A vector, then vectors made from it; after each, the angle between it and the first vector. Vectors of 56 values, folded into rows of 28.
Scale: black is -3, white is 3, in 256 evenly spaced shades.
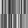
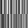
orthogonal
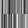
nearly parallel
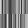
nearly parallel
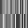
partly opposed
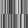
partly aligned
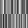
orthogonal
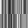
nearly parallel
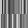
nearly parallel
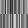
orthogonal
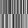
orthogonal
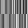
orthogonal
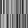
nearly opposite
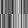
partly aligned
